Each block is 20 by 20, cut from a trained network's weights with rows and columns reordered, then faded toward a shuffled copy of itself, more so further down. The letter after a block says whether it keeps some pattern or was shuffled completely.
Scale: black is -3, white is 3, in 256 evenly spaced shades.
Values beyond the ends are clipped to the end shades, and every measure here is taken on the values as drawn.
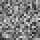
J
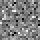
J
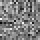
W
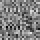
W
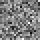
J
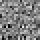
W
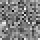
W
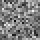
J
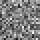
W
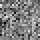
W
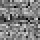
W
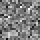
J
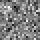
W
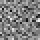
W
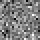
J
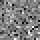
J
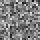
J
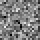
J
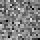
J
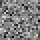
J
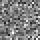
J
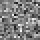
W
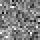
J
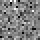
J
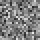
J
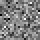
J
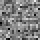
W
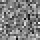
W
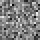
J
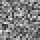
J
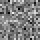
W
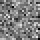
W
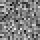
J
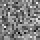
J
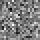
J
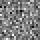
J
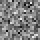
J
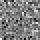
J
